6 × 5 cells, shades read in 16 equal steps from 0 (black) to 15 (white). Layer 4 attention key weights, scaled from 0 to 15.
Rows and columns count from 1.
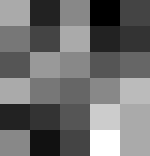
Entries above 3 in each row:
3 3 5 5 3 4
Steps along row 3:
up down down up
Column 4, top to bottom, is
0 2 5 8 12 15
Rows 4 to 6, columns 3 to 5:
6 8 11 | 5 12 10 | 4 15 10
